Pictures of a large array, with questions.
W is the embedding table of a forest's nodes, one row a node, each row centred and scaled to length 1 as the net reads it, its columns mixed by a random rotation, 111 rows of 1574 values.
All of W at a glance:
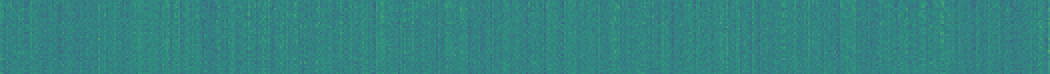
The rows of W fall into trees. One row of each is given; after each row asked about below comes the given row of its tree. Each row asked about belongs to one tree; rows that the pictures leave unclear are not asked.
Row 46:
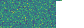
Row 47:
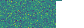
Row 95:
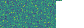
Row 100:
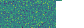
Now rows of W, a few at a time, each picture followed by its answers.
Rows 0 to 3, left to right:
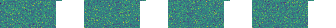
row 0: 100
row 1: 100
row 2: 47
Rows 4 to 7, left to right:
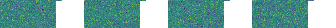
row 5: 100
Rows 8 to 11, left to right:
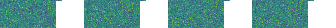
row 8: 100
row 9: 100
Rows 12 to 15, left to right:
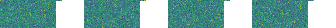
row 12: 100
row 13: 95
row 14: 95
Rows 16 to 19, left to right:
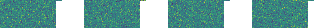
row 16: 100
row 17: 95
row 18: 100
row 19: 47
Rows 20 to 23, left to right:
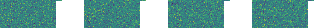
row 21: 47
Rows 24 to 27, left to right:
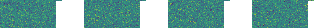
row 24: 100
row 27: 95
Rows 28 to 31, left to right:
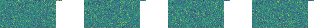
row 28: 95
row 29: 100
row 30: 100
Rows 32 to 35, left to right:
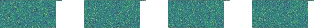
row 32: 46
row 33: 100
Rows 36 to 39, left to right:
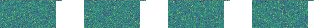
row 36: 46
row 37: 47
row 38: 95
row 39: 100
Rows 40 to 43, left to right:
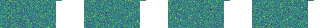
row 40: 47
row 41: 47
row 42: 100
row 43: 46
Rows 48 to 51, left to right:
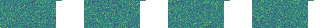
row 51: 47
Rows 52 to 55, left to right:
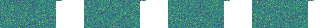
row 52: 100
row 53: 95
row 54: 100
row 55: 95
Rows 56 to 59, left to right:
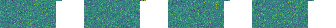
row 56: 47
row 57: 95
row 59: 100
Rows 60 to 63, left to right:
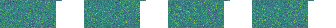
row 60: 100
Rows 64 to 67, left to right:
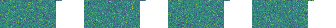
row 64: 46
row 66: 46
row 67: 95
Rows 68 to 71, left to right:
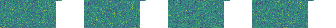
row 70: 47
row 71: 100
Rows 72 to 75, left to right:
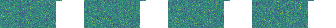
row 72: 47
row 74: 100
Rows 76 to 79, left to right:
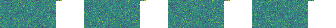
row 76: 95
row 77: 95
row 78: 95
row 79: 95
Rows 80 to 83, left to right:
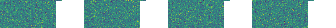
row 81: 47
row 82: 100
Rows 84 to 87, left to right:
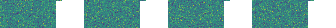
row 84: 95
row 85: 46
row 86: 100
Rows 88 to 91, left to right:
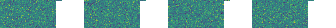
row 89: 100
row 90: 95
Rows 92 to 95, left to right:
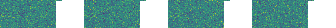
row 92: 47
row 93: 47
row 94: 47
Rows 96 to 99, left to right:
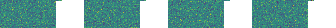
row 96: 100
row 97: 46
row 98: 100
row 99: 95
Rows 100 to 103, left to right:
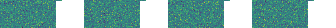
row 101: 47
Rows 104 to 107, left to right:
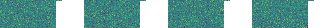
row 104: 95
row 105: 47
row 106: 95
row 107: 46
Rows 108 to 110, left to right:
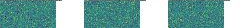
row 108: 95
